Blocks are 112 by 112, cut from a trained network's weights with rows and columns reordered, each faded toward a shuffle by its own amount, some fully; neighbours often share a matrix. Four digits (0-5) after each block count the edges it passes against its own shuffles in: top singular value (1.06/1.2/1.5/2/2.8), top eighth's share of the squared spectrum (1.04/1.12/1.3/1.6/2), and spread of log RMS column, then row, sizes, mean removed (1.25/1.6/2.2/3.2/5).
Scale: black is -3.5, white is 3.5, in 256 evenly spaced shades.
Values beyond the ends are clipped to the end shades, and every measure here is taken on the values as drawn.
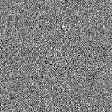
4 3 2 2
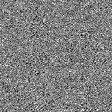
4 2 1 1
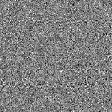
4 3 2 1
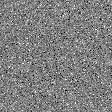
0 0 0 0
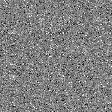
3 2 1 1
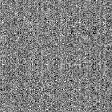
3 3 2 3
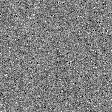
1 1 0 0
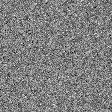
1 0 0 0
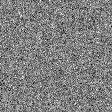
1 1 0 0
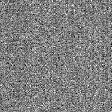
3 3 1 2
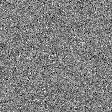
2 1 0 0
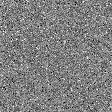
0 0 0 0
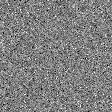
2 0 0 0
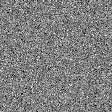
0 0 0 0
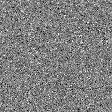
2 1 0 0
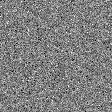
0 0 0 0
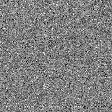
3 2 0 1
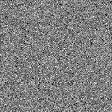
4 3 1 2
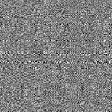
4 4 2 3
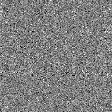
3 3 1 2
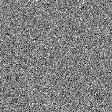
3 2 0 1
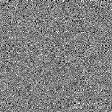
4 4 2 3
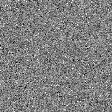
2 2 0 1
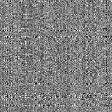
4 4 2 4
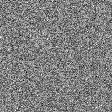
3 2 0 0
